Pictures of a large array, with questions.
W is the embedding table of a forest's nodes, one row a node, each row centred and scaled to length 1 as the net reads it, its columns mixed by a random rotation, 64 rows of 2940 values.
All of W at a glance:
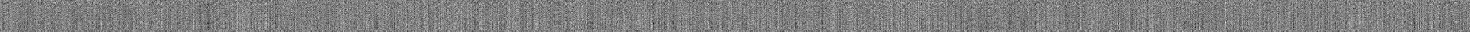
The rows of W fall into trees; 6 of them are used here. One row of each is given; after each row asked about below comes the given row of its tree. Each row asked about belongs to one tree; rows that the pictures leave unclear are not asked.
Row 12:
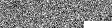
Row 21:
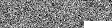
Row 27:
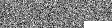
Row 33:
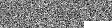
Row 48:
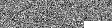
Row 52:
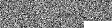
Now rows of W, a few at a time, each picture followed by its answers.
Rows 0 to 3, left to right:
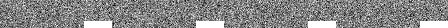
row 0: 27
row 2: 27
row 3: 33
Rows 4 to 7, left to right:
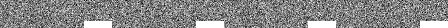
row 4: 21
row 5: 21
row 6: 52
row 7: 21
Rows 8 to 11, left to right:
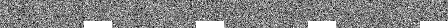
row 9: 52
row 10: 33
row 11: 48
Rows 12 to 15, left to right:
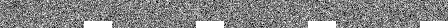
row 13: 27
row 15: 33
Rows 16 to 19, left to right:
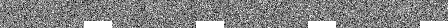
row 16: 33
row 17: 52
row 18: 27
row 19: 21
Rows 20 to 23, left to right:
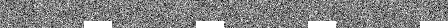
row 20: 52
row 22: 27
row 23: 27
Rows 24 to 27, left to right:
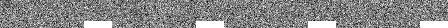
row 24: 12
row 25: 52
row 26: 33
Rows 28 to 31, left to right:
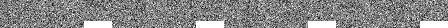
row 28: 21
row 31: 12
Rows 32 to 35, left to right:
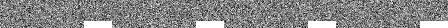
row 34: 12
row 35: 27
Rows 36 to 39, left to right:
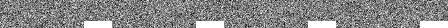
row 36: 48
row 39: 12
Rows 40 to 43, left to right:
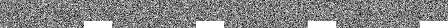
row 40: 33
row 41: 48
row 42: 21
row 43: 52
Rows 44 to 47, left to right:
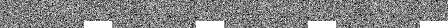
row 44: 21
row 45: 52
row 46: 52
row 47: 52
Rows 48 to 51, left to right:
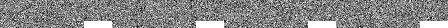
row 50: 12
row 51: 52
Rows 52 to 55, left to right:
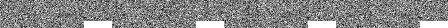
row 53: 27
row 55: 52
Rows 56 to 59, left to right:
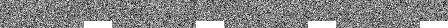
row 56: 33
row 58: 52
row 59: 48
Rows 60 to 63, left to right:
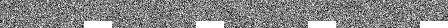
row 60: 12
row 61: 27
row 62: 27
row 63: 12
